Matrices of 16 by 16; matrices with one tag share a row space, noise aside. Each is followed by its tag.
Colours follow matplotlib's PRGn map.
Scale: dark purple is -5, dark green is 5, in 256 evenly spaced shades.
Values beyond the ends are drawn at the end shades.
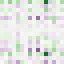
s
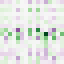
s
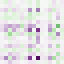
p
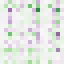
p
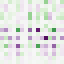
s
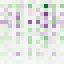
s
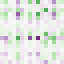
s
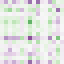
p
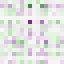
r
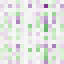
s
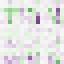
p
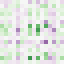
s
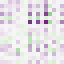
s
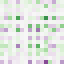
s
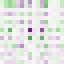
r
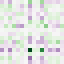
r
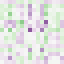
r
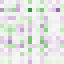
r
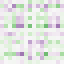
r
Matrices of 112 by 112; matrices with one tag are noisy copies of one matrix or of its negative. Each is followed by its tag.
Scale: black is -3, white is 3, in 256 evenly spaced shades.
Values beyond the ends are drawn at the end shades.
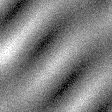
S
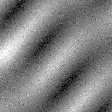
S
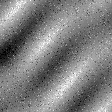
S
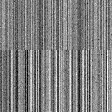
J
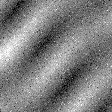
S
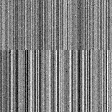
J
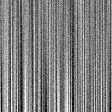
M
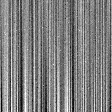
M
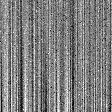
M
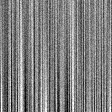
M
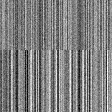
J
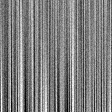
M
